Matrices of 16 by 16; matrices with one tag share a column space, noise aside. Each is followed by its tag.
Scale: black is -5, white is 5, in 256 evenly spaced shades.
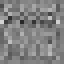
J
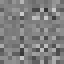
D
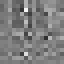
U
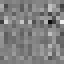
J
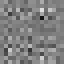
D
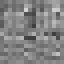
U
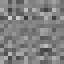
D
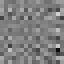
D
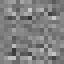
D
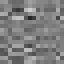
D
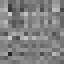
U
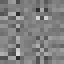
D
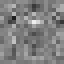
J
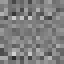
D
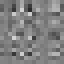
U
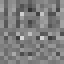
U
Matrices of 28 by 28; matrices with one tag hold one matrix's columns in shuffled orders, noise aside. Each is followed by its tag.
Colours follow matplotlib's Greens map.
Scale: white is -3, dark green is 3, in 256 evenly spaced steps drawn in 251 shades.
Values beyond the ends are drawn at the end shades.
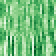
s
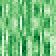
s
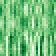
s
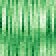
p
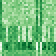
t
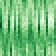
p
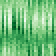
p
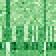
t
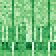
t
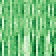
s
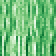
s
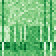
t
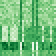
t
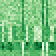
t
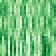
s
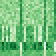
t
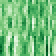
s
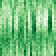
p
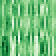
s
